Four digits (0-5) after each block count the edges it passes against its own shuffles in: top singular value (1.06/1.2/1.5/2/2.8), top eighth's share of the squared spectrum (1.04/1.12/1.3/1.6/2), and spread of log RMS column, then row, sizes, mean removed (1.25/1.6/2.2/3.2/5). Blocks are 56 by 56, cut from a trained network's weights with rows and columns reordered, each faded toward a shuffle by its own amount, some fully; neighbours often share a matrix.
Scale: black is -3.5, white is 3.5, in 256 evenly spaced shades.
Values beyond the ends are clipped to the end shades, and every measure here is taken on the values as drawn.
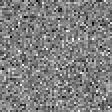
0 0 0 0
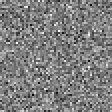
0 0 0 0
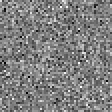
0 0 0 0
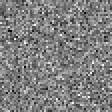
0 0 0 0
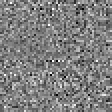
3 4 1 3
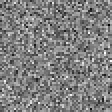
0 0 0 0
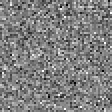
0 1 0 0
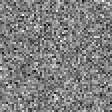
1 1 0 0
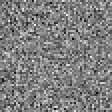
2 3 0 1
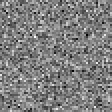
1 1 0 0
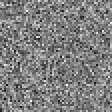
1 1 1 0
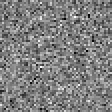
1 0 0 0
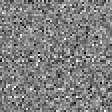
3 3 0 2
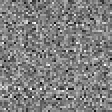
3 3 0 2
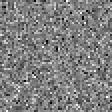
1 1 0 0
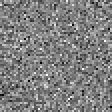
2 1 0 0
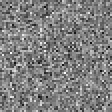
1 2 1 1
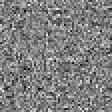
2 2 1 0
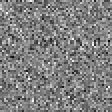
3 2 0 1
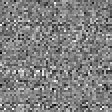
3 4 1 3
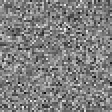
2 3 0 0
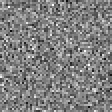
1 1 0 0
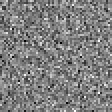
1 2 0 0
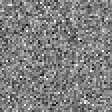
1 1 0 0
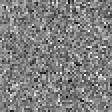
2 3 1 1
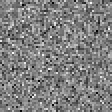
1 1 0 0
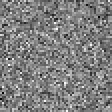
0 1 0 0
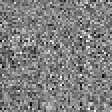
2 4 2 2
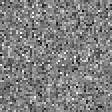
2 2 1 0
